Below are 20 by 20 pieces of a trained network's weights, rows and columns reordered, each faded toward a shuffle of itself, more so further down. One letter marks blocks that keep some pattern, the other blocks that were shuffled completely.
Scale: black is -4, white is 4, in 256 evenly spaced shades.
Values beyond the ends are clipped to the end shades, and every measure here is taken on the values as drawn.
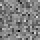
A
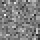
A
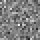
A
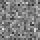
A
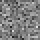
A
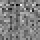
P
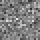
A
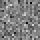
A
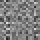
P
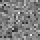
A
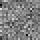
P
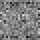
P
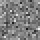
A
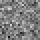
A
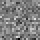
P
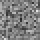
A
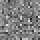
P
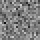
A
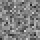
A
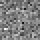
A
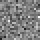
A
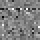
P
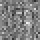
P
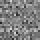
P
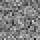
A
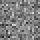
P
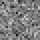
A
